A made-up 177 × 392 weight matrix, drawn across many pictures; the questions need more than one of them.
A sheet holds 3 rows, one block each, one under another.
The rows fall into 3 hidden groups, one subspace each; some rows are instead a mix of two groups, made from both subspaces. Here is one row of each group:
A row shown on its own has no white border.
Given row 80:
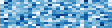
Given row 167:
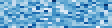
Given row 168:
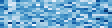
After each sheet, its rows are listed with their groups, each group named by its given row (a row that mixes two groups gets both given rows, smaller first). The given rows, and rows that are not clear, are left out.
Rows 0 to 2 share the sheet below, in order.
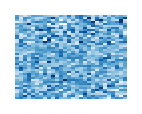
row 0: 167
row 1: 80
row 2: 168
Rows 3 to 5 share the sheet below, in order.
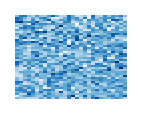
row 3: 167 and 168
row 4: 168
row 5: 168
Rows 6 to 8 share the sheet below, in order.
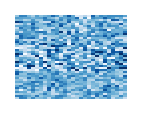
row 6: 167
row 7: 168
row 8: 80
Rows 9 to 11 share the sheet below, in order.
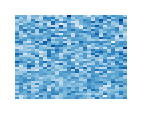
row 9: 167
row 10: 168
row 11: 80
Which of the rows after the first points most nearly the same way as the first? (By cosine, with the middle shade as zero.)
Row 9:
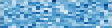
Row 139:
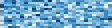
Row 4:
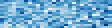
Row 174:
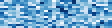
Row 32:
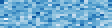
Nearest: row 32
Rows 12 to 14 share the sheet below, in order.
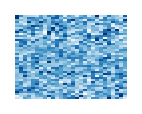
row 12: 80
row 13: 80
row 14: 168
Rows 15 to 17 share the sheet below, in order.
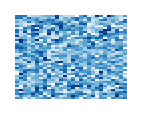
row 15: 80
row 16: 168
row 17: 80
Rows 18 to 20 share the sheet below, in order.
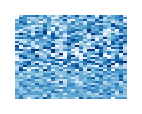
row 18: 80
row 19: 167
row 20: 167
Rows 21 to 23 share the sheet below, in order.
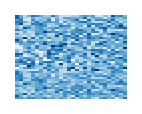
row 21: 168
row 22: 168
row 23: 168
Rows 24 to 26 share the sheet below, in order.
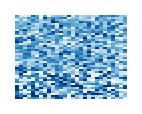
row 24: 167 and 168
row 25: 168
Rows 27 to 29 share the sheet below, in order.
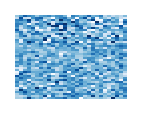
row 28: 80 and 168
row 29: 80 and 167
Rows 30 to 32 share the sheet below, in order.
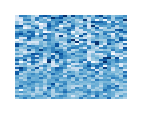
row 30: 168
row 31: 80
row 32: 80
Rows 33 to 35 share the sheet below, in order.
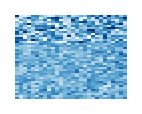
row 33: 167
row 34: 168
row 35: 80
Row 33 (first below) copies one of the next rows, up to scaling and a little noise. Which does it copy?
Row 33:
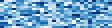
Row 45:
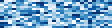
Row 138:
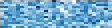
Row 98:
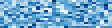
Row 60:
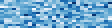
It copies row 45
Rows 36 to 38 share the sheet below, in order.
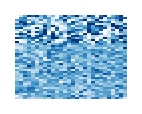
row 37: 168
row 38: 168
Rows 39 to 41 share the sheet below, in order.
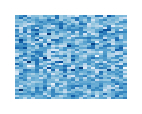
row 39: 80
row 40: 168
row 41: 80
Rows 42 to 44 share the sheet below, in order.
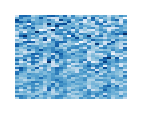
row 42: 167
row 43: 80
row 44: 80
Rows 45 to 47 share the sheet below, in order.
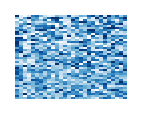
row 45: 167
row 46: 168
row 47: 168
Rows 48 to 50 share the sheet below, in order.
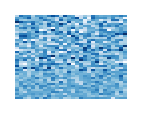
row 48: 167
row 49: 167
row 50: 167
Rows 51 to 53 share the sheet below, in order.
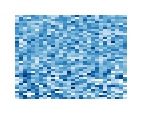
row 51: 80 and 167
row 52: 80
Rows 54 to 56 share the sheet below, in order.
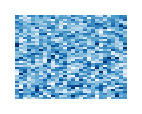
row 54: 80 and 168
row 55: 80
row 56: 80
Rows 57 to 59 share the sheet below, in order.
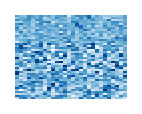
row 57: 167
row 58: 167 and 168
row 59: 80
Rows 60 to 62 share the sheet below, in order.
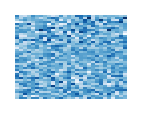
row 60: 167
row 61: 167 and 168
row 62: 167
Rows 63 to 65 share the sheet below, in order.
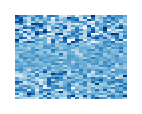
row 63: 167 and 168
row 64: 167
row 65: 168
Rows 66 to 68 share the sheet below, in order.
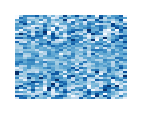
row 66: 80
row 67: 168
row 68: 80
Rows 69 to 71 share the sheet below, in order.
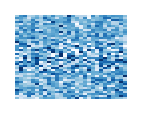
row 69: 167
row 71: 168
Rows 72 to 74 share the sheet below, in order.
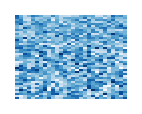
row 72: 168
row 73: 168
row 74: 80
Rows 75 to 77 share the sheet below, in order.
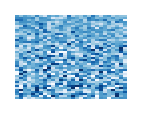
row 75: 168
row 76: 167
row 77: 80
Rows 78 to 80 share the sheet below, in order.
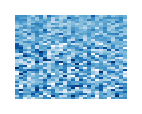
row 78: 168
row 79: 168
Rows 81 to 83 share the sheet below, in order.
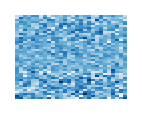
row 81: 80 and 168
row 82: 167
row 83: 168
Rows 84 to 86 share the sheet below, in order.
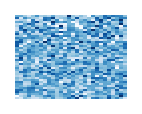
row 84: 167
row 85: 80
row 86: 168
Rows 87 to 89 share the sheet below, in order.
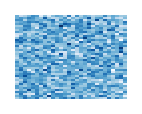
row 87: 168
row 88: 167
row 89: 168
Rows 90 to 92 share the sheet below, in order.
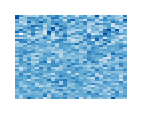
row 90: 80
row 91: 80
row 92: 167
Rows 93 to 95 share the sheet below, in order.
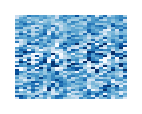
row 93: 80
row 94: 80
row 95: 80
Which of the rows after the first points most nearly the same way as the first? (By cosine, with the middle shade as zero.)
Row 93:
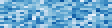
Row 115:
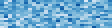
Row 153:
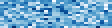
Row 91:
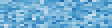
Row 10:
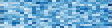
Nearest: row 91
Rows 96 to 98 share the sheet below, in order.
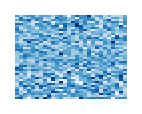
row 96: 167
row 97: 167 and 168
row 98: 167
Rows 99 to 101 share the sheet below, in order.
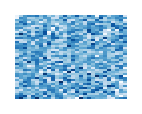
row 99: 80
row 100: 168
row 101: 167 and 168
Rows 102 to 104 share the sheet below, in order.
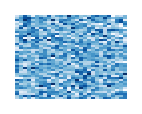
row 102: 168
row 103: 167
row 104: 167
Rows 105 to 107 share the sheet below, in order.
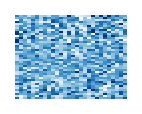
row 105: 167
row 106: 167
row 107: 80
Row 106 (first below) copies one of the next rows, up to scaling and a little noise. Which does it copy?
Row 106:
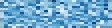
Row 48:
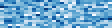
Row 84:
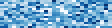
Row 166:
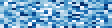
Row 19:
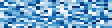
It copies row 19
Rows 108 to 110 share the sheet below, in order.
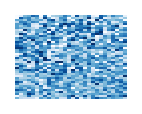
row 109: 168
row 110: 168
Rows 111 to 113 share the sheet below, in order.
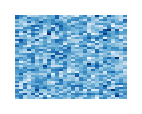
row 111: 80
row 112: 80 and 167
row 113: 80 and 168
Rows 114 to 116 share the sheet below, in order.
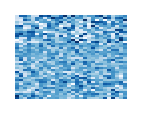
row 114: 168
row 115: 80 and 167
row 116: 167 and 168
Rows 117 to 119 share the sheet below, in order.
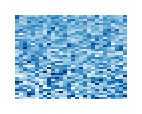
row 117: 80
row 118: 168
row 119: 168
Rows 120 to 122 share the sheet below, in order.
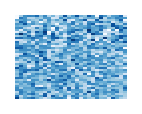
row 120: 80
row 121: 168
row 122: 167
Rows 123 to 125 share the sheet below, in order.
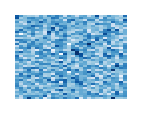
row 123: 80
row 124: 167
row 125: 167
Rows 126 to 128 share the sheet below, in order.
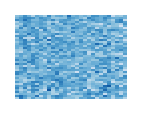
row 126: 168
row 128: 80
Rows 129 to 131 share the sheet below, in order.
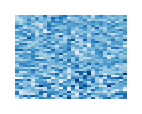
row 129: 168
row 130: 167
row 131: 167
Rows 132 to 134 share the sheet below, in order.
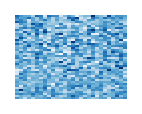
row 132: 167 and 168
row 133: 167 and 168
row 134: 80
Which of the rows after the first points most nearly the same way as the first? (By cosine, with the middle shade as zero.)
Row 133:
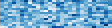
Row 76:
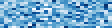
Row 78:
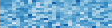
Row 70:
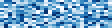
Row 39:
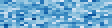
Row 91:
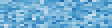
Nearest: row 78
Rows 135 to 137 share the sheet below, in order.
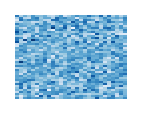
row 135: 167
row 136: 80
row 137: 80
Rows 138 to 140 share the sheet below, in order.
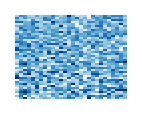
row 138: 167
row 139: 167
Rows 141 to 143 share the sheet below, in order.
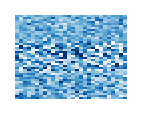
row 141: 167
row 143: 168
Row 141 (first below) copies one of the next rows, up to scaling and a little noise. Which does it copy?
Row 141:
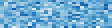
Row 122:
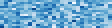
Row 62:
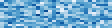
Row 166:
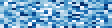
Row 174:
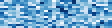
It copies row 166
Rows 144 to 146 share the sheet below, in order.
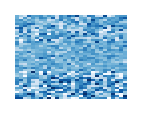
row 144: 80
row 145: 167
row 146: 168
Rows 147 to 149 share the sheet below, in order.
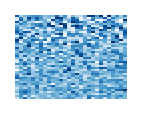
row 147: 167
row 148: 167
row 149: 167
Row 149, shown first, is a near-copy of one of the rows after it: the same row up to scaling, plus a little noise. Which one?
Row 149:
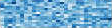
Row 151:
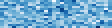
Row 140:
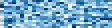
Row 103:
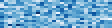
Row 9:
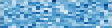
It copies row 140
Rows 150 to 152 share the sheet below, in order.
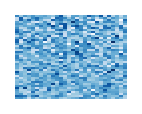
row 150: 167
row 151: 167
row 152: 80 and 167
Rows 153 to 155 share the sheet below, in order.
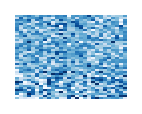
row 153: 167
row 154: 80 and 167
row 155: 168
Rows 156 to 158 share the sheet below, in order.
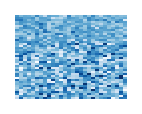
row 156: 168
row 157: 80
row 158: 167
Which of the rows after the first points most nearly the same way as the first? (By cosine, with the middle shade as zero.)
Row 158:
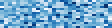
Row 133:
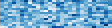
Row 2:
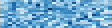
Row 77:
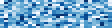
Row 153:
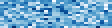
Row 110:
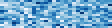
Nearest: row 2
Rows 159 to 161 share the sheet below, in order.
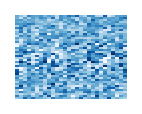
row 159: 80
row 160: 80
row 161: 80
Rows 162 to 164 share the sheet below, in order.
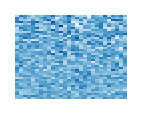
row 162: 167
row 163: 167
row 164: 167
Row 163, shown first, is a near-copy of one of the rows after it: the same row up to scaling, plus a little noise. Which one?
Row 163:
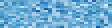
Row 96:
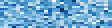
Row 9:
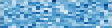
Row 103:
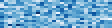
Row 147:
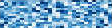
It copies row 147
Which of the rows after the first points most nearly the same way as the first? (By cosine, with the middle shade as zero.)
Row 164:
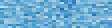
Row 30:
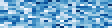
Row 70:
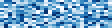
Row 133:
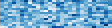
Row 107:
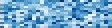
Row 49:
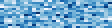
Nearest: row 49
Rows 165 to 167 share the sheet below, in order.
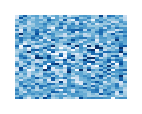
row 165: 80
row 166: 167
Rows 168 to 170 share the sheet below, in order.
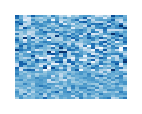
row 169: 167
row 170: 167 and 168
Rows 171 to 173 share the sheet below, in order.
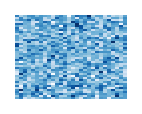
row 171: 167
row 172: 80
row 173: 80
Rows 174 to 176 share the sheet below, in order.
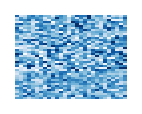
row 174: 167
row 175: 168
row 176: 168
